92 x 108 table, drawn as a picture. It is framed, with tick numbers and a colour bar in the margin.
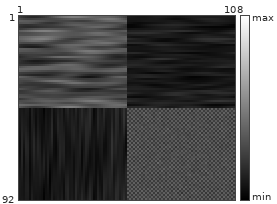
It is made of 2 by 2 panels. Panel 1,1: low, streaked across. Panel 1,2: very low, streaked across, faint in contrast. Panel 2,1: very low, streaked downward, faint in contrast. Panel 2,2: low, checkered.
